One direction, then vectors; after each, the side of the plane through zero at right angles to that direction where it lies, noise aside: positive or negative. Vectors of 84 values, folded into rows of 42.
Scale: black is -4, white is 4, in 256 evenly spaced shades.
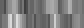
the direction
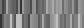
positive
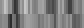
negative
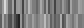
negative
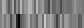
negative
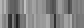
negative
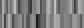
positive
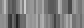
negative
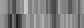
negative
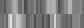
positive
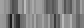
negative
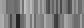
negative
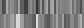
positive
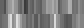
positive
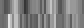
positive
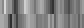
negative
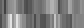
positive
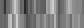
positive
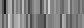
positive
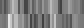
positive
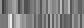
positive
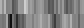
negative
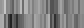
negative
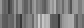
negative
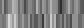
positive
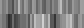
negative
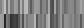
negative
